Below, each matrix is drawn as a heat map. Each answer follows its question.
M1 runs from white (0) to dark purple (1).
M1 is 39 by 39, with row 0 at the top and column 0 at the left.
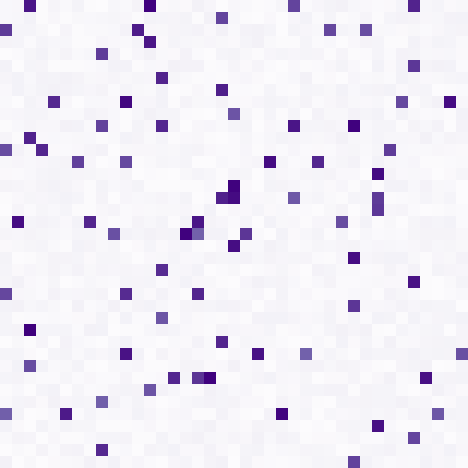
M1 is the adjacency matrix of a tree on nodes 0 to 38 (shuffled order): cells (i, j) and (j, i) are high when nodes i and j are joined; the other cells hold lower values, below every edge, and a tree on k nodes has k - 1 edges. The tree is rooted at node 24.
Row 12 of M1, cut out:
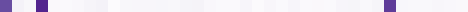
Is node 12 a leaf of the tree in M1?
no
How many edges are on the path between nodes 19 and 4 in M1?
5
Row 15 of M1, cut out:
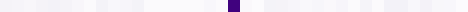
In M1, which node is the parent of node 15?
19
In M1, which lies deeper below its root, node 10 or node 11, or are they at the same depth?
node 11
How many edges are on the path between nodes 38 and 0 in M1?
4
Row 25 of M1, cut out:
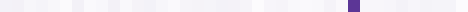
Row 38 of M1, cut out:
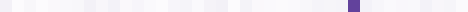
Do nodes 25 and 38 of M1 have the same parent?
yes
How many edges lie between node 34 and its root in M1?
2
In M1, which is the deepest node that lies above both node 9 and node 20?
19
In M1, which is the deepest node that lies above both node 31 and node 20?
16
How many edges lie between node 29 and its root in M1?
2
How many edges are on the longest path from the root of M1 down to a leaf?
3
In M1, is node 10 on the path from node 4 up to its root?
yes
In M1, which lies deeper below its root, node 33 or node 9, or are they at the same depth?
the same depth
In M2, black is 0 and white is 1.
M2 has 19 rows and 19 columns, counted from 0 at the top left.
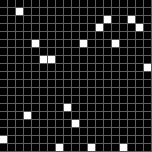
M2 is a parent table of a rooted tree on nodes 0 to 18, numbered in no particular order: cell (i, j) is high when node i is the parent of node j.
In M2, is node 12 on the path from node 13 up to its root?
no
